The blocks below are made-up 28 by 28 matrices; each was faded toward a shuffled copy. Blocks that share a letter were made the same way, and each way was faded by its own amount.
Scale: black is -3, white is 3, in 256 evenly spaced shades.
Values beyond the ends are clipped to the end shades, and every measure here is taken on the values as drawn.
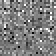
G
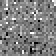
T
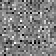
T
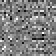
G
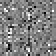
T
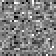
G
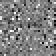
T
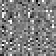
G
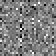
T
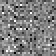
T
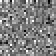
G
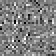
T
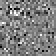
G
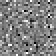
T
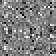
T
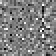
T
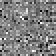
T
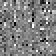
T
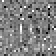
T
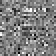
G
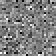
T
